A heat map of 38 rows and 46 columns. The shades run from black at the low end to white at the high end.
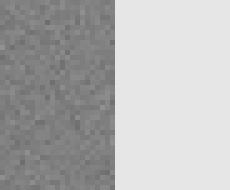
It is made of 1 by 2 panels. Panel 1,1: middling, fine-grained, faint in contrast. Panel 1,2: very high, flat.
